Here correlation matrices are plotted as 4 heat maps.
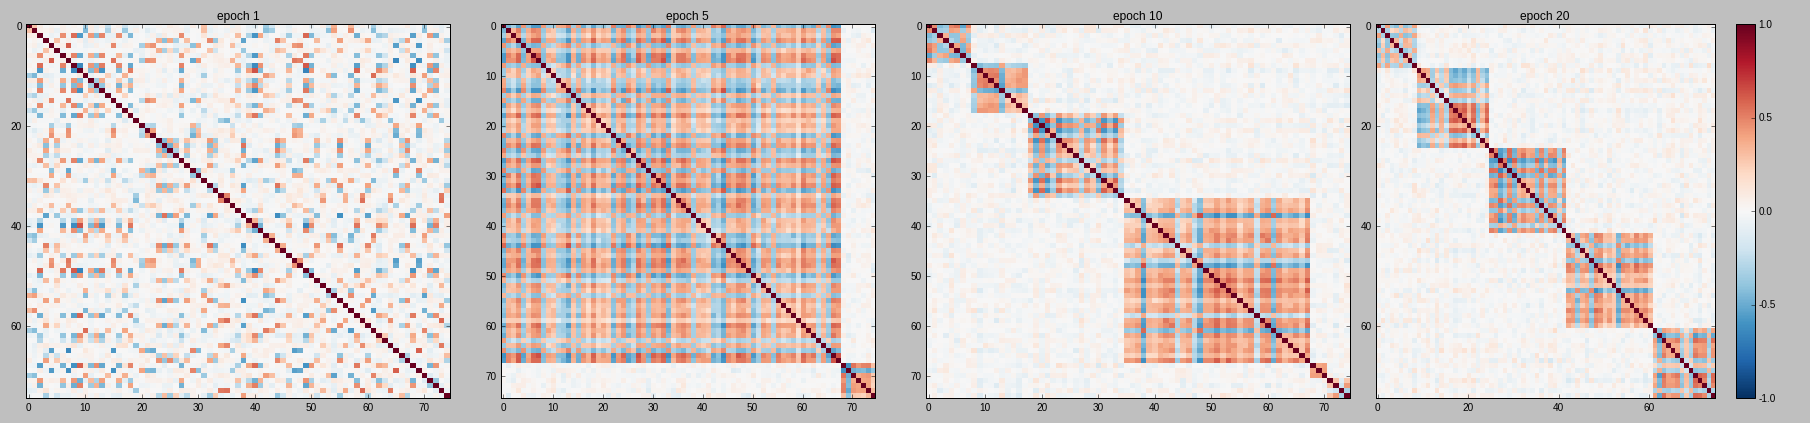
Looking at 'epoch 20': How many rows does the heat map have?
75
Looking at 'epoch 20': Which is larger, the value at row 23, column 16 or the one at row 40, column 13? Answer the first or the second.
the first
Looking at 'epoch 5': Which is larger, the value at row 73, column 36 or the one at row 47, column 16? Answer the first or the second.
the second
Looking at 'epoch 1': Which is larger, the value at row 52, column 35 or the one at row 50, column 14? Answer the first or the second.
the first
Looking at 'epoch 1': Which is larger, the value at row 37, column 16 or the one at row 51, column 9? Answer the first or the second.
the first
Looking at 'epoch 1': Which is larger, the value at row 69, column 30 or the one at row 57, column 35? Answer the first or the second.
the second
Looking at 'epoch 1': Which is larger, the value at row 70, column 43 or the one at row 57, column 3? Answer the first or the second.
the first
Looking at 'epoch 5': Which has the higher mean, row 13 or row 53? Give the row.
53
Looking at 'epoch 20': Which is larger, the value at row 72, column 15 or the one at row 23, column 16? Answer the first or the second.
the second
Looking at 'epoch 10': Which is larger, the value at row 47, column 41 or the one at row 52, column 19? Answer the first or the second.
the second
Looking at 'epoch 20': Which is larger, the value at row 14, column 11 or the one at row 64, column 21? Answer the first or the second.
the second
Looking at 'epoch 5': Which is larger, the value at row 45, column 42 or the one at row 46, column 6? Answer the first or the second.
the second
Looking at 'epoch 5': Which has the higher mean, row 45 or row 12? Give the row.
45
